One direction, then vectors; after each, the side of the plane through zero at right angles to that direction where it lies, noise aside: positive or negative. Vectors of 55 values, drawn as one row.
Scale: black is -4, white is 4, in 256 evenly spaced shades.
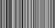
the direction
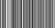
negative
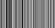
positive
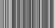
negative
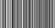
negative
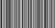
positive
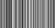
positive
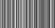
negative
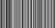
positive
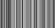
positive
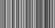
negative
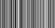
positive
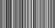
positive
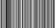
positive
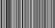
positive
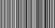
negative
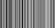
positive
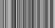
negative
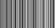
positive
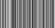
negative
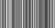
negative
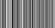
negative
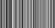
positive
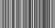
negative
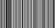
positive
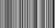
positive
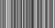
negative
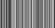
positive
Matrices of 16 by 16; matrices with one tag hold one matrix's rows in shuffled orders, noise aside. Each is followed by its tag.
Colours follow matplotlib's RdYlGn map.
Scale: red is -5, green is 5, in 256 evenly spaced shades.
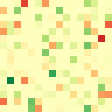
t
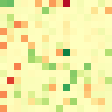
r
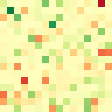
t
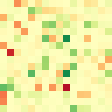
r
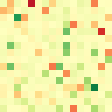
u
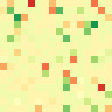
u
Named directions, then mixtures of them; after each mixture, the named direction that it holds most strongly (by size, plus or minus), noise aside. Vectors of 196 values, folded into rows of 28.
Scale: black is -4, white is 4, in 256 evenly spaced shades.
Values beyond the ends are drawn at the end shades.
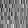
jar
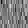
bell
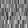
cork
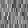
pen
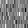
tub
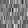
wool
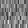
cork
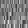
cork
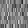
pen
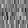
cork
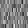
pen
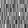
tub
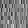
jar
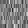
wool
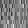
jar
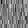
bell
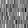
tub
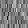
pen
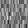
cork
